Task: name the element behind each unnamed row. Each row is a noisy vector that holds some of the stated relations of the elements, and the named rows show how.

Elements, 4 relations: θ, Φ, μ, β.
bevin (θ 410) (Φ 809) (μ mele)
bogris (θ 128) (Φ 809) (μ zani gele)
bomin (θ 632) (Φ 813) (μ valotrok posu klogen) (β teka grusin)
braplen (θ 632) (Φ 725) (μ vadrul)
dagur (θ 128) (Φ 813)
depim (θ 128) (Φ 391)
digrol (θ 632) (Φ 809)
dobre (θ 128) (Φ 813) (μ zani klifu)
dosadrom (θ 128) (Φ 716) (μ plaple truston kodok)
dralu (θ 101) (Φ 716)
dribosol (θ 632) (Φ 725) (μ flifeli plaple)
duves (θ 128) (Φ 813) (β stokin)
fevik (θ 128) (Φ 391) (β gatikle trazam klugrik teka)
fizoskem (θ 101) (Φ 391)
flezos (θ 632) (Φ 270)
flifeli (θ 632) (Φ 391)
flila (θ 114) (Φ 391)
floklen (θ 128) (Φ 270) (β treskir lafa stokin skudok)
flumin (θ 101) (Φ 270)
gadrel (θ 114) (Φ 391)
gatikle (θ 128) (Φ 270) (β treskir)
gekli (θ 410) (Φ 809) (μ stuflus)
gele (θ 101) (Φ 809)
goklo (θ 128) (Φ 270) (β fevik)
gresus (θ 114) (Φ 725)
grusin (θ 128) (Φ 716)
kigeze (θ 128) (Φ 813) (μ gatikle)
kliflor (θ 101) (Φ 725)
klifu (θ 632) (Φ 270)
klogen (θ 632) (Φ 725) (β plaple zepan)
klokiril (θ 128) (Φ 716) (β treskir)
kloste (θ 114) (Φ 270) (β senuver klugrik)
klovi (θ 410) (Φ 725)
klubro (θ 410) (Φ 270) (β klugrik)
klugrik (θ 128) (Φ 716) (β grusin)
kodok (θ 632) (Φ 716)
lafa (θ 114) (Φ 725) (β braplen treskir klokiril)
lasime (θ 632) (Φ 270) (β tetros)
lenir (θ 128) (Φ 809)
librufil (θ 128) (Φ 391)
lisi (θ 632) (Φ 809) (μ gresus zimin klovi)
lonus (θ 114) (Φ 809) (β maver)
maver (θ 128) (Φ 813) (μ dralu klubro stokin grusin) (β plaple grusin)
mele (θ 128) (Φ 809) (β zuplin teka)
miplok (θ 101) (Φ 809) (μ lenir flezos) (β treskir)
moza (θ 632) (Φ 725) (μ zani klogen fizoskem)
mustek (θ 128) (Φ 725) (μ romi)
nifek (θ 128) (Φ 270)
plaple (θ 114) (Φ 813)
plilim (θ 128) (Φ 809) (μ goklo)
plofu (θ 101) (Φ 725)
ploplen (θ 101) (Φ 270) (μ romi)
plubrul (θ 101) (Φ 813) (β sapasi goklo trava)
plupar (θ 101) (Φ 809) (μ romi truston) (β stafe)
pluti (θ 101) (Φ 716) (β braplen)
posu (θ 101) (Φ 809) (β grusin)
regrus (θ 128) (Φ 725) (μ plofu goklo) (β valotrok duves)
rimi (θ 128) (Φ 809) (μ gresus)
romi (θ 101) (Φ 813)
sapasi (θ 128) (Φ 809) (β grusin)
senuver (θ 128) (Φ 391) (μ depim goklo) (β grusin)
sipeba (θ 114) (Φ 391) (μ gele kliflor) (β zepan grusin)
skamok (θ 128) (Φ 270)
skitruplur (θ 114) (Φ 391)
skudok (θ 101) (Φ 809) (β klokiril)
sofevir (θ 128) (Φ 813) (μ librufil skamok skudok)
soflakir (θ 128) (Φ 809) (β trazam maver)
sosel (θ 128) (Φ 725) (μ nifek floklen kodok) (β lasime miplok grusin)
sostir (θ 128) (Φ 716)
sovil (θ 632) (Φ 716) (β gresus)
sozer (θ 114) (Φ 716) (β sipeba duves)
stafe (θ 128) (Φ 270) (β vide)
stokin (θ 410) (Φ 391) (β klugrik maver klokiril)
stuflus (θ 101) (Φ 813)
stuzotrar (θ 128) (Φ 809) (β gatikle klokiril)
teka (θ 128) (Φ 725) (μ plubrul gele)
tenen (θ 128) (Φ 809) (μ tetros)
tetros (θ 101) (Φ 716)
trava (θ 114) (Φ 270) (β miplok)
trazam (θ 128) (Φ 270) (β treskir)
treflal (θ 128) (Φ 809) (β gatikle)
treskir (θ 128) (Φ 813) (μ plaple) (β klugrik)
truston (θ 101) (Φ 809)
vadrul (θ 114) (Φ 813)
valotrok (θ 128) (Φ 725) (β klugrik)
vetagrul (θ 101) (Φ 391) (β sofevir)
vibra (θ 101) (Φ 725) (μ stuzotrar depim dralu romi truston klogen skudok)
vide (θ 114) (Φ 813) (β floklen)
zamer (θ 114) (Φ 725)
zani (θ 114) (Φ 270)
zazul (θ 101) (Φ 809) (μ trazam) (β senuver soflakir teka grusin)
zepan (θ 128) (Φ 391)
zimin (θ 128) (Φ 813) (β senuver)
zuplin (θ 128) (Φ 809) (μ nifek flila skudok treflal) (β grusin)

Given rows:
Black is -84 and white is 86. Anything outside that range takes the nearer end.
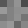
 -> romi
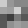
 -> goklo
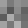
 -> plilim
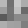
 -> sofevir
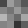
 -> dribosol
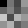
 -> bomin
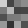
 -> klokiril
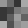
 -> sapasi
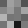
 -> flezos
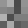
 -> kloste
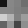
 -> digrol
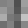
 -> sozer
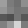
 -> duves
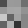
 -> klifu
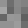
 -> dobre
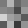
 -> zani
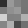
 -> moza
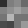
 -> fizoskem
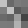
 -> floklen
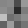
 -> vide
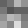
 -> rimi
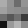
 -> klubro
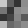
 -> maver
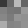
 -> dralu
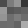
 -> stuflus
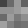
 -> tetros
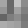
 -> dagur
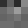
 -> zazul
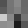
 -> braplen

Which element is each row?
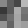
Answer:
zuplin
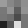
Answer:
stokin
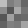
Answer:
klovi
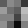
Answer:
kodok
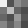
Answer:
gatikle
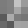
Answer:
librufil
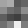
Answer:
valotrok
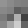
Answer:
stafe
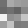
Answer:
zamer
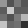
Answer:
miplok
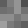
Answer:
vibra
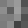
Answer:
ploplen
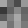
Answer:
sosel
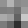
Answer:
flila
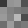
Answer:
flumin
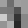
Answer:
vadrul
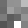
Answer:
fevik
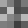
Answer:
lafa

